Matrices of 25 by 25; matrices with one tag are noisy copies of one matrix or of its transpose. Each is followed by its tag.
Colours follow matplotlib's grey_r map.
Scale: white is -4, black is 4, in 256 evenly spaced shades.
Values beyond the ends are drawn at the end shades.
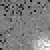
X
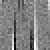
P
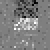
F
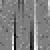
P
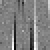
P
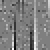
P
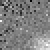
X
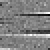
P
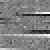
P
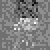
F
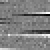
P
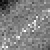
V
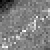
V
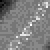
V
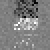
F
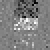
F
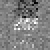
F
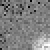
X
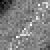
V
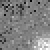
X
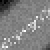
V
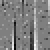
P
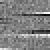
P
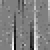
P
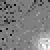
X
